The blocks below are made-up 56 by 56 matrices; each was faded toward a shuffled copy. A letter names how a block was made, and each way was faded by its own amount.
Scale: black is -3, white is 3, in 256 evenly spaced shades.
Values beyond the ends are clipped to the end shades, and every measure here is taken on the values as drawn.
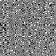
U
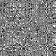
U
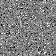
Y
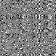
U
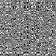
U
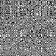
U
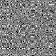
U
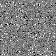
Y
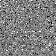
Y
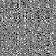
U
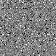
Y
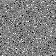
Y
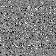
Y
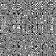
U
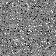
Y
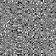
U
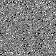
Y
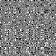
U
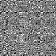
U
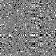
U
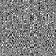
U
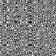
U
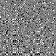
U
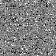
Y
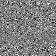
Y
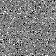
Y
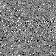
Y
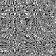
U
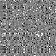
U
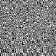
U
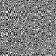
U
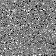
Y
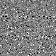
Y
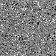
Y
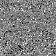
Y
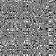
U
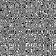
U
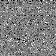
Y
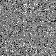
Y
